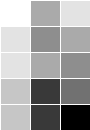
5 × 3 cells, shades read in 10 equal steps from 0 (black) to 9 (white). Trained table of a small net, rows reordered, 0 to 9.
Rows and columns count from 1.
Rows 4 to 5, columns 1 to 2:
7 2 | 7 2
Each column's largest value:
9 6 8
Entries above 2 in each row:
3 3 3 2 1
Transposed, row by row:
9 8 8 7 7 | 6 5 6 2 2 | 8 6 5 4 0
